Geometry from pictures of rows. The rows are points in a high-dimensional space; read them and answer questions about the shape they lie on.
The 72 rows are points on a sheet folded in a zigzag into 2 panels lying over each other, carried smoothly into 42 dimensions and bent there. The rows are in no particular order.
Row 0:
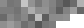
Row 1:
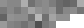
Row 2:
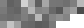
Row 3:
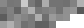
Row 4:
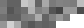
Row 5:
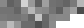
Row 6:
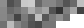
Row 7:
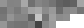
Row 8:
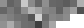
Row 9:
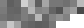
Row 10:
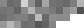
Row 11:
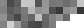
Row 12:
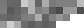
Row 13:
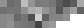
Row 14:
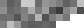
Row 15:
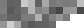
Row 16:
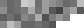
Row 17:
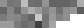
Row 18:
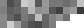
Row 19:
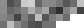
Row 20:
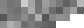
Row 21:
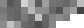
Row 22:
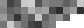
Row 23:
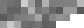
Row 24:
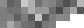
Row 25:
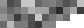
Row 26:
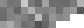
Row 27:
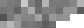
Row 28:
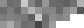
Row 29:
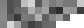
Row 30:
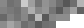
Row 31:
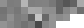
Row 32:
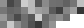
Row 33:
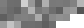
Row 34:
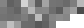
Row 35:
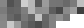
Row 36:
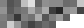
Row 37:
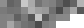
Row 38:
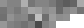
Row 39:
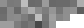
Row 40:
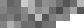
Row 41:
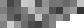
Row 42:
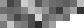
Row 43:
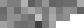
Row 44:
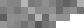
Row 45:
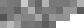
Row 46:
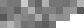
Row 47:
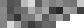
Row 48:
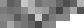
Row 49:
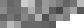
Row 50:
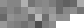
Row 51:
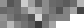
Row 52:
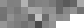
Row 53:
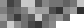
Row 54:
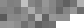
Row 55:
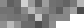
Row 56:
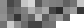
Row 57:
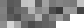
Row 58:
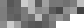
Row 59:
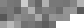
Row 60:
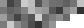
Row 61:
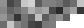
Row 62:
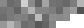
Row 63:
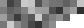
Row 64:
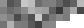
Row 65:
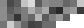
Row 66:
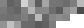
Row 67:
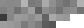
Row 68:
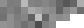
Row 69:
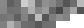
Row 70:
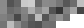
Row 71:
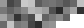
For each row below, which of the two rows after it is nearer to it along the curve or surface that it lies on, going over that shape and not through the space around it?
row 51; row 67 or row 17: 17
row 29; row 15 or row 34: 15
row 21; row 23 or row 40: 23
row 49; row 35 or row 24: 24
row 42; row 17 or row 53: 53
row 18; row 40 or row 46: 46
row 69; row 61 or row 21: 61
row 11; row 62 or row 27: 62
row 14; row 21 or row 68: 68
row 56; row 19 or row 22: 22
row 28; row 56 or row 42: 42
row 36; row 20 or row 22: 22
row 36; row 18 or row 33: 18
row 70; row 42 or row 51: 42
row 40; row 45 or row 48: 48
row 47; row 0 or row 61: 61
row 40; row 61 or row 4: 61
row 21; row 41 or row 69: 41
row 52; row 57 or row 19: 19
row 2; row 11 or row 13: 11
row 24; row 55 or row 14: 14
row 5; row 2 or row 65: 2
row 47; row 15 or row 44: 15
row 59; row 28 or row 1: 28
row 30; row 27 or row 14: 14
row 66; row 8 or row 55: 55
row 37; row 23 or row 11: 11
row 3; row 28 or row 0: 28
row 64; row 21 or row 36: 36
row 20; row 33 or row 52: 52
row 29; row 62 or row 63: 63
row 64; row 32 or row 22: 22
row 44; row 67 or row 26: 67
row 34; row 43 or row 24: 43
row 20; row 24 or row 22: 24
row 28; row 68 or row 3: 3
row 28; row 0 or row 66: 66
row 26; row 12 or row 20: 12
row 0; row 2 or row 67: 67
